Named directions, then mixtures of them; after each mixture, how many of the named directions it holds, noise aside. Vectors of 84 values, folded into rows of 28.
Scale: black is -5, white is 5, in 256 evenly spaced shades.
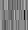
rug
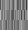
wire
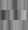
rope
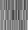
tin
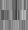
two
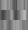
one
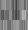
two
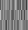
one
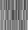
one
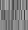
three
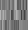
two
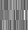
one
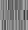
three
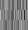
two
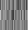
two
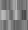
one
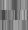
two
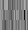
one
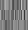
three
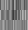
three
